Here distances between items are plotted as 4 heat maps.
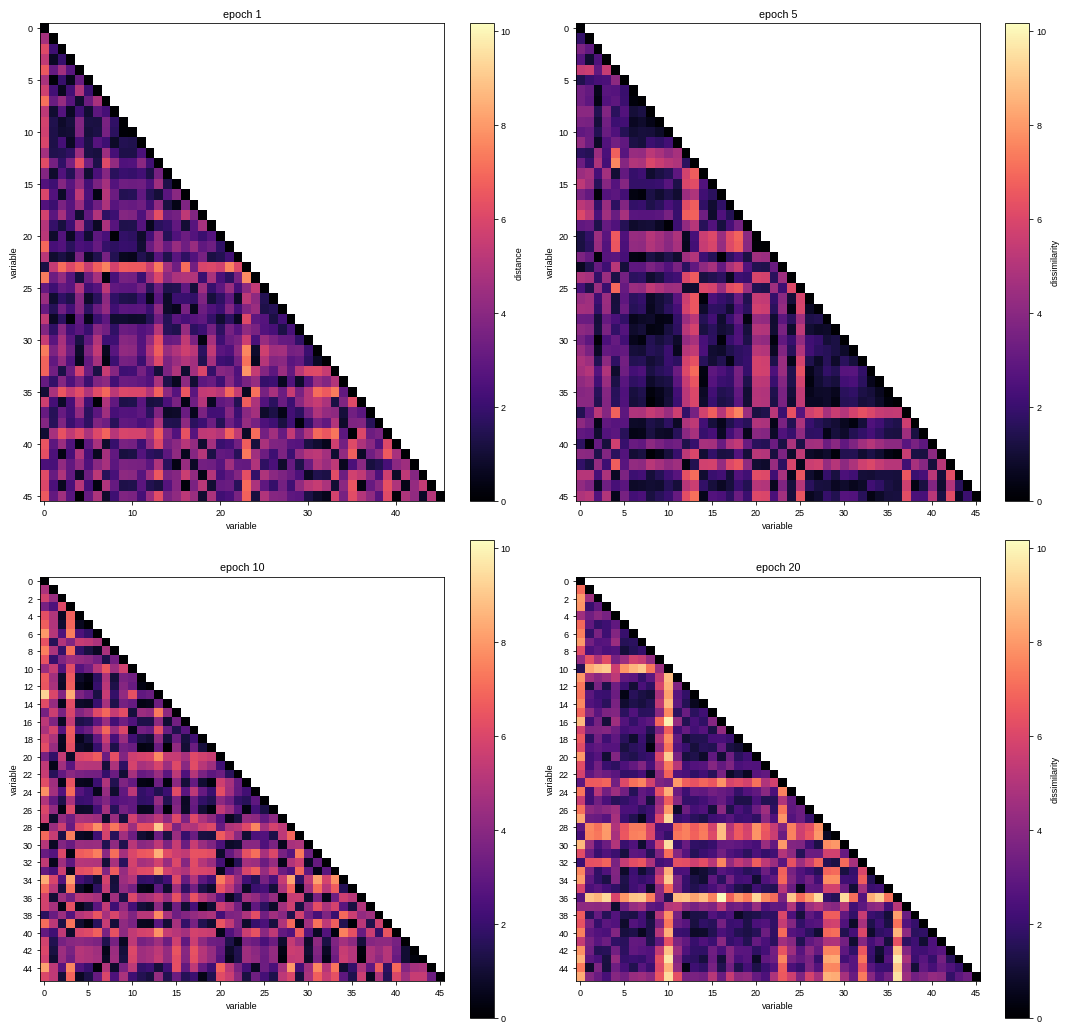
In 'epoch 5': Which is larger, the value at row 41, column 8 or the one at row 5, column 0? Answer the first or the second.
the second
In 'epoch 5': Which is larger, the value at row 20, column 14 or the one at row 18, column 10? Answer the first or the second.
the first
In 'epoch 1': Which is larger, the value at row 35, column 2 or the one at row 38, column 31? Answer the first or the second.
the first
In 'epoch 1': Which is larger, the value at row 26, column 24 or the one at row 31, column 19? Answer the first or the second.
the second
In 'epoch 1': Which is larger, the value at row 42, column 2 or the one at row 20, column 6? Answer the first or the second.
the first
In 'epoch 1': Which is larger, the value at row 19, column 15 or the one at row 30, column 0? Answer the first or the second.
the second
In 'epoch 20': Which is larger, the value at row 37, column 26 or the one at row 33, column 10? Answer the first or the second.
the second
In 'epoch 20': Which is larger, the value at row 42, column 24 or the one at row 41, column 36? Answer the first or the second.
the second
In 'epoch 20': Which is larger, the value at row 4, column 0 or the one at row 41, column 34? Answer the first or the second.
the first
